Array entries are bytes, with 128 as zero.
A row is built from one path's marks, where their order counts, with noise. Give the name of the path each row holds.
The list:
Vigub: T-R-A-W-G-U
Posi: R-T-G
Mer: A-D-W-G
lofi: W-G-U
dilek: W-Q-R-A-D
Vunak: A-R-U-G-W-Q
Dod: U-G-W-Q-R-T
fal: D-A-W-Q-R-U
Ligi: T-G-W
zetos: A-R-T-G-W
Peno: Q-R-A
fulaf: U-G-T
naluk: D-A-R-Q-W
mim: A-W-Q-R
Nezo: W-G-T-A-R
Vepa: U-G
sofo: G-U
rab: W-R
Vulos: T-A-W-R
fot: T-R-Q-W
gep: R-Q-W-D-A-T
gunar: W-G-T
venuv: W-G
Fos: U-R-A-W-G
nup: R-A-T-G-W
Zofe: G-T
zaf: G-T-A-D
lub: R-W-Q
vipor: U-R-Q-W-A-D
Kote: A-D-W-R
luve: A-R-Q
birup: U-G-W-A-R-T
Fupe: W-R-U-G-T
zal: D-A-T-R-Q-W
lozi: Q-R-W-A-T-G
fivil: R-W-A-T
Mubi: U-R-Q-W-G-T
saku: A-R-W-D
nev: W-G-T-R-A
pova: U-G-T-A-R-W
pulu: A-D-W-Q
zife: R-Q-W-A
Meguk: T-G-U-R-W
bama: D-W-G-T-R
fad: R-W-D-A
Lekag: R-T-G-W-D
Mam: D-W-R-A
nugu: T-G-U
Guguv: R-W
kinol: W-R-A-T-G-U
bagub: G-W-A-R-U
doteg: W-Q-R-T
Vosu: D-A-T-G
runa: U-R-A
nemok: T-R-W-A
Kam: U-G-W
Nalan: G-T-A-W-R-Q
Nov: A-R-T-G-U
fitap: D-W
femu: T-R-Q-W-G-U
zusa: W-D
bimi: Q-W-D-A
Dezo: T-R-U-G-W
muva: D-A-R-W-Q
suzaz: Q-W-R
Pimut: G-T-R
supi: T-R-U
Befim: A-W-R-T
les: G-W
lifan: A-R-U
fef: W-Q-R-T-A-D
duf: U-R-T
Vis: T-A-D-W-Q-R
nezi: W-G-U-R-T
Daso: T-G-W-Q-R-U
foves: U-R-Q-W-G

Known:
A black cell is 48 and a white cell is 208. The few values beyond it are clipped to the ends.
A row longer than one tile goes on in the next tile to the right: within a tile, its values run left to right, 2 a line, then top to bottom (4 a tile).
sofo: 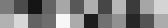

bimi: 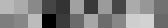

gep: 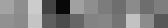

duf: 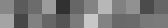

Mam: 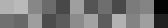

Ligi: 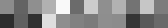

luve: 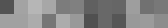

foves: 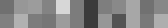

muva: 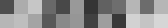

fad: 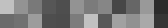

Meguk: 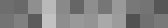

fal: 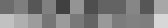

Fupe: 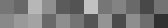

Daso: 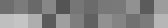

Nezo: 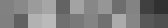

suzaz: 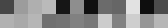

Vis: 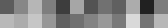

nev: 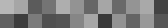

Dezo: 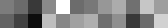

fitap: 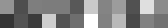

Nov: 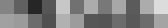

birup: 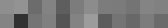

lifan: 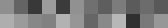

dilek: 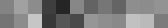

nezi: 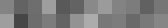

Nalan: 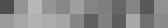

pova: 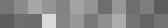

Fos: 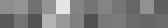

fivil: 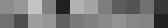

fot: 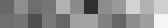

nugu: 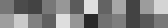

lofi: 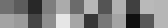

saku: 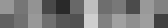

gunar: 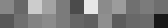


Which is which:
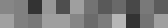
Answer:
bagub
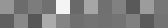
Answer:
Mer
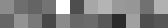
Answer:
Posi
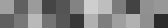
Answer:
zaf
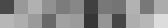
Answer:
Vunak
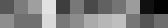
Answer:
rab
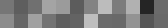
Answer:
Pimut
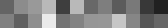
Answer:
Vulos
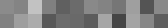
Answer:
Mubi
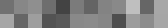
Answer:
Dod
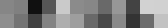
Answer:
Vigub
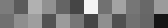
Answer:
fulaf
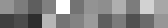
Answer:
zetos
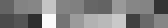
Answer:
Guguv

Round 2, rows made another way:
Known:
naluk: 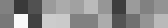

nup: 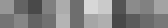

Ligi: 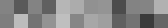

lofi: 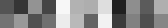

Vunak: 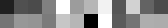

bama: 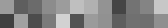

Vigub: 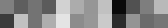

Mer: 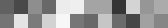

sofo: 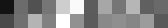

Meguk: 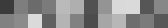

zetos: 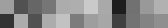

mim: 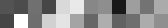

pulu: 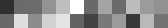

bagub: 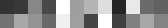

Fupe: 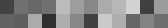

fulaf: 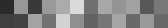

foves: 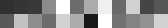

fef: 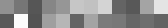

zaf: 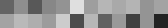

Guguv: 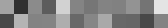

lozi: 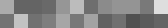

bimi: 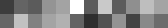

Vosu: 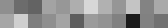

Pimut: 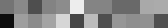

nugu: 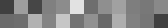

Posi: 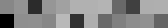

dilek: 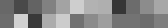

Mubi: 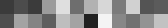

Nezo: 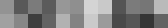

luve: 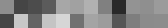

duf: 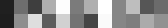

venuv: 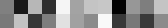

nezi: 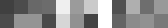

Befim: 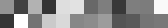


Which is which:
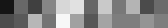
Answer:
Vepa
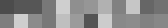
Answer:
Daso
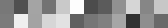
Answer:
Kote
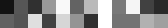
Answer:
runa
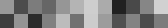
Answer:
nev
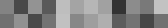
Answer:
gunar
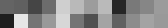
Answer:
zife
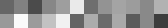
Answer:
Vis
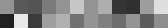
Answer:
doteg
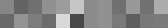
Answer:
fitap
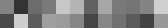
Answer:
lub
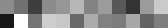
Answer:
fot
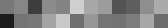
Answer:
Nov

